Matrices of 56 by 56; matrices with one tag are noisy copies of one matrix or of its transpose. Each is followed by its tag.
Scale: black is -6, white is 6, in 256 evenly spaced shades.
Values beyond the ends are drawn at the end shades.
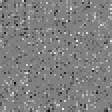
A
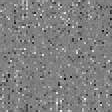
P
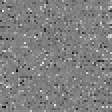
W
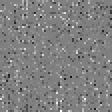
P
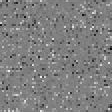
A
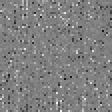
P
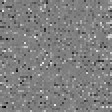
W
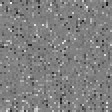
W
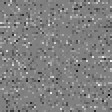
P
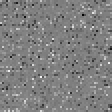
A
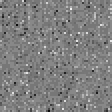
A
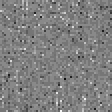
P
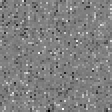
A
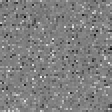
A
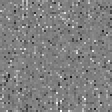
P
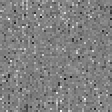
P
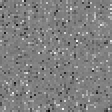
A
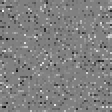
W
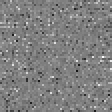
P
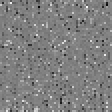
W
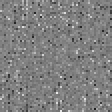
P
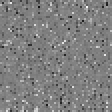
W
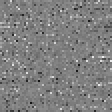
P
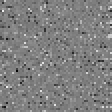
W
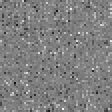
A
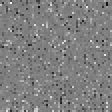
W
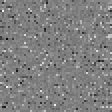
W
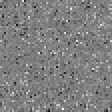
A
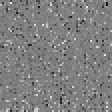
W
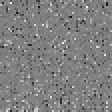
W
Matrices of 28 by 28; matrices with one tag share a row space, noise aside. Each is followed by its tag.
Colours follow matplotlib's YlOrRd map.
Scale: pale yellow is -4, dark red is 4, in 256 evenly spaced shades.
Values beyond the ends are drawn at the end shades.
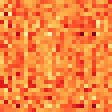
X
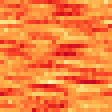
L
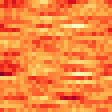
L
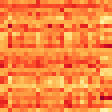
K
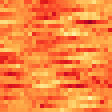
L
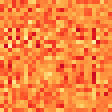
X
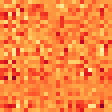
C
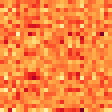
C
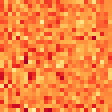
X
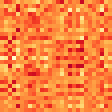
C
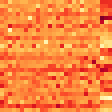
K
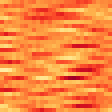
L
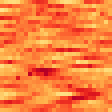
L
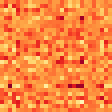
C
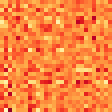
X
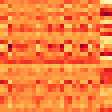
K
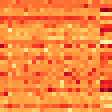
K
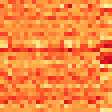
K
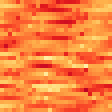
L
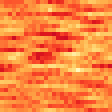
L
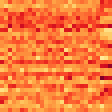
K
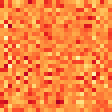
X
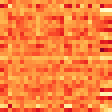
K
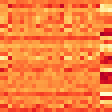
K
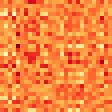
C
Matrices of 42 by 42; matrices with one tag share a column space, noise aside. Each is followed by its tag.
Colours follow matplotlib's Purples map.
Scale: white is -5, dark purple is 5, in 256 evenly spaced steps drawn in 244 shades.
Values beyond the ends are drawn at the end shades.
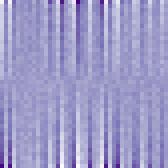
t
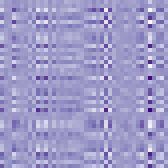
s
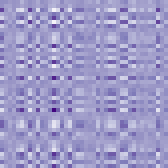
s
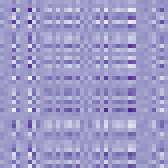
s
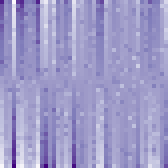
t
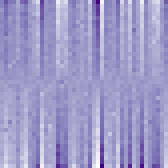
t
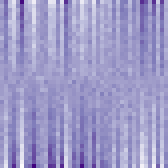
t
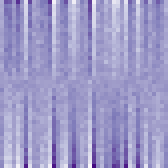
t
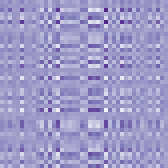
s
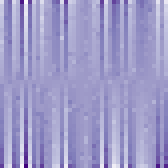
t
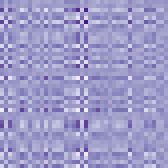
s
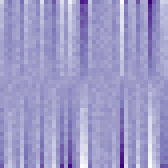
t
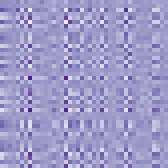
s
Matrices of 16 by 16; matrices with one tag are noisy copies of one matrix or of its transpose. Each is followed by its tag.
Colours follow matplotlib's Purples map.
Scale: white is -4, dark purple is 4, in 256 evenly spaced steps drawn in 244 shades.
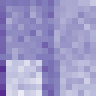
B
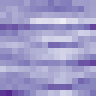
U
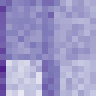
B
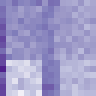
B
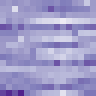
U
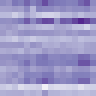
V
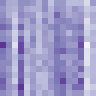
V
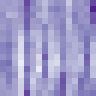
U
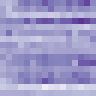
V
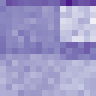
B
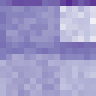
B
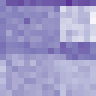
B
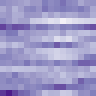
U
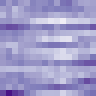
U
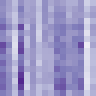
V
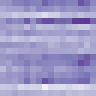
V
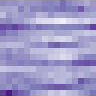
U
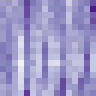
U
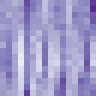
U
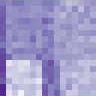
B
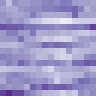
U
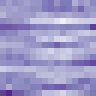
U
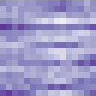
U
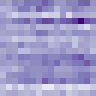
V
